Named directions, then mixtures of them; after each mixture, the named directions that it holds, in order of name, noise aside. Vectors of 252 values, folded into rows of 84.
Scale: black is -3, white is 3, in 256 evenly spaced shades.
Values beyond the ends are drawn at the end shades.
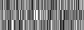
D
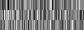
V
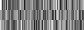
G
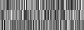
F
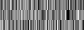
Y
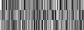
G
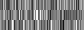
D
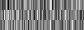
V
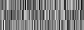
F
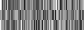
G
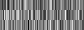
V, Y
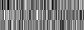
D, V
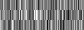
D, Y
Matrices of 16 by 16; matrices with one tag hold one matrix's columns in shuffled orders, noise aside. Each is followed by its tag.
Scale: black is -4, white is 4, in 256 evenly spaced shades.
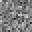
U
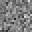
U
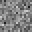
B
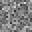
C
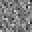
B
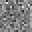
C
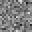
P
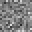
P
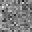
C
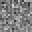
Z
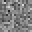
C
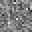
C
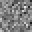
B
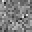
U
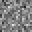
B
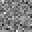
P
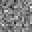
B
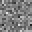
P
